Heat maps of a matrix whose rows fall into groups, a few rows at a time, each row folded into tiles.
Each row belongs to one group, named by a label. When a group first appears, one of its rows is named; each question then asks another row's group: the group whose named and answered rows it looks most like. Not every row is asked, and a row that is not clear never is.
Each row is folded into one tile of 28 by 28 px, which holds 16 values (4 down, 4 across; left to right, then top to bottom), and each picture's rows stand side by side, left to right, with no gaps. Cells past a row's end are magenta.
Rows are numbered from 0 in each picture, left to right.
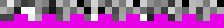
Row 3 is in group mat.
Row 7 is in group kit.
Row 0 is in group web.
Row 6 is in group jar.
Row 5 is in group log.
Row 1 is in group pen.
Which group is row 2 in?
kit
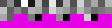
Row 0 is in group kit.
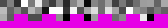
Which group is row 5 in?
log
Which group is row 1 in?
web
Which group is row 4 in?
jar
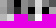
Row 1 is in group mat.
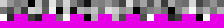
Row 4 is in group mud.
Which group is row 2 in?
mat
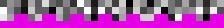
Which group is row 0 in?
pen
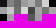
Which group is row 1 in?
kit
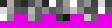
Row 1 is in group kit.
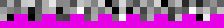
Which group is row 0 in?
log
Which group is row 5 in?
kit
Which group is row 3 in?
kit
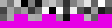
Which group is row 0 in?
kit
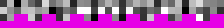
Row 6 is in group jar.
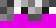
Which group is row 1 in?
web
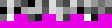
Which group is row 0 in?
mat
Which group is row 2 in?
mud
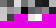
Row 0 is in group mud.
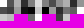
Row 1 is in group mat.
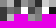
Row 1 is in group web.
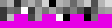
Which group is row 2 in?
log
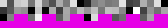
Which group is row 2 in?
kit
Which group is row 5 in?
kit
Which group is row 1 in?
mat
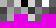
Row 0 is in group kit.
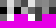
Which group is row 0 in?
mat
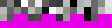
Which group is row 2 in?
jar
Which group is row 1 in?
web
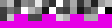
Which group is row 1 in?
web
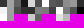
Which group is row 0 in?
pen
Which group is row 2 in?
pen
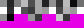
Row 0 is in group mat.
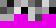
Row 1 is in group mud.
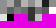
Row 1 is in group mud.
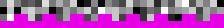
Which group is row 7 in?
kit
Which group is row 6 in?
web
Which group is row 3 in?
jar
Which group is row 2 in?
kit
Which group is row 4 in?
mud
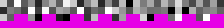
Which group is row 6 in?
mat
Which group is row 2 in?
web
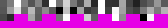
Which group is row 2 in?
mat
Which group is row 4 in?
pen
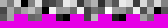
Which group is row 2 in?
web
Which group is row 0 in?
kit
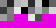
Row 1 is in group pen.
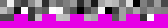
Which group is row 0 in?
web
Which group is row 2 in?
pen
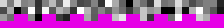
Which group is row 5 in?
mud
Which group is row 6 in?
mat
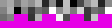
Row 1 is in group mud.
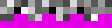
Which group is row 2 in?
mud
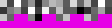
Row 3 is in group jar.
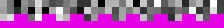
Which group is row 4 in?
kit
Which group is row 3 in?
jar
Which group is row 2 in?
pen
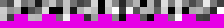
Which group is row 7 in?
web
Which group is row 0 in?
mud
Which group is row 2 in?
mat
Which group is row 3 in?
jar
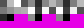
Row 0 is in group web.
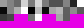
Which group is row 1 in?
mat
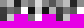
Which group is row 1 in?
mat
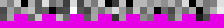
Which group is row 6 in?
kit
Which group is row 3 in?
kit
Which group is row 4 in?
jar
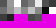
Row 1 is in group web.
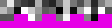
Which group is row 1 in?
pen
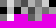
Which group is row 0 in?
mat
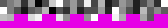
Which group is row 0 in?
pen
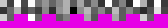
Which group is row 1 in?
log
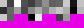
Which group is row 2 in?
jar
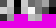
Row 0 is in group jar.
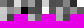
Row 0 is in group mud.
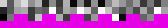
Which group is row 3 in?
jar
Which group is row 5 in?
jar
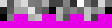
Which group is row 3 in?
mud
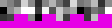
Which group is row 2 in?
mud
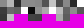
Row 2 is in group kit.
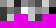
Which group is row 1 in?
mud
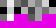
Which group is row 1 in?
kit
